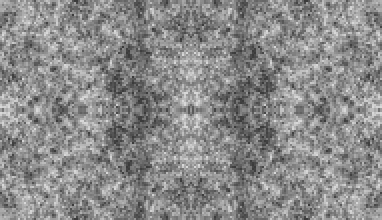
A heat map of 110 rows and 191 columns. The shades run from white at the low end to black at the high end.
Slope: none. Histogram: bell-shaped. Mirror symmetry: left to right and top to bottom. Odd rows or columns: none. Grain: blotchy.
